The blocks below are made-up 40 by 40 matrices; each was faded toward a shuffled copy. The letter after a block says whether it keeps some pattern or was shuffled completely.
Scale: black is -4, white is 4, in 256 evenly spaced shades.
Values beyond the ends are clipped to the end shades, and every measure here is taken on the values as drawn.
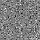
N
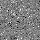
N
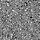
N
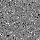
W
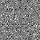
N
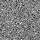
W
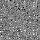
N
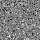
W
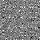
N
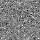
W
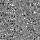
N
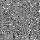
N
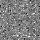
N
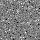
W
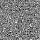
N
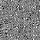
N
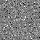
N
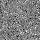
W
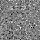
N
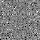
N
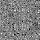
N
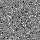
W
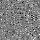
N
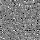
N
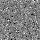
W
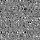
N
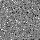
W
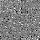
N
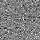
N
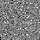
N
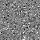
N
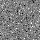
W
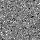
W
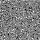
W
